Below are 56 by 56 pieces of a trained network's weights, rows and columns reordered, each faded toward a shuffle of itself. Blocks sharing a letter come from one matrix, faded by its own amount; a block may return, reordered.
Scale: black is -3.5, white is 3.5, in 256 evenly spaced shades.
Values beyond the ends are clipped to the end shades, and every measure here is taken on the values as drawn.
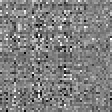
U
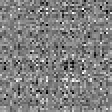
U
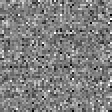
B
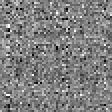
B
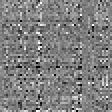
U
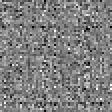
B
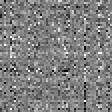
U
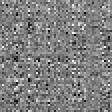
U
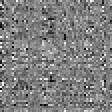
U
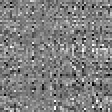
U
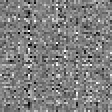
U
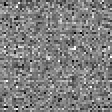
B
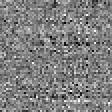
B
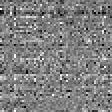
B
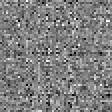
B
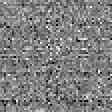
B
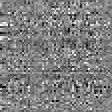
U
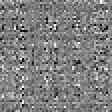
U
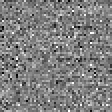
B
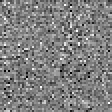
B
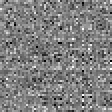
B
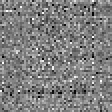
B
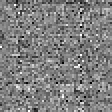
B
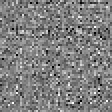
B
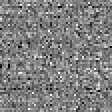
B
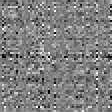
U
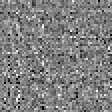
B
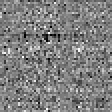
B
